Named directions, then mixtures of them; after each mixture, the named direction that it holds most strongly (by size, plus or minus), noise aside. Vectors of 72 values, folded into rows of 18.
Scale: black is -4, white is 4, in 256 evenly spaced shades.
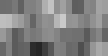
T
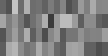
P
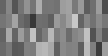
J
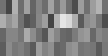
P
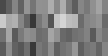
T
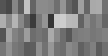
P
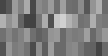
P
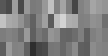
T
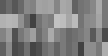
T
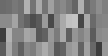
J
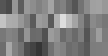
T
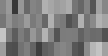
P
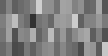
J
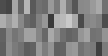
P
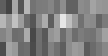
P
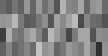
J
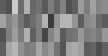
P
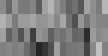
J
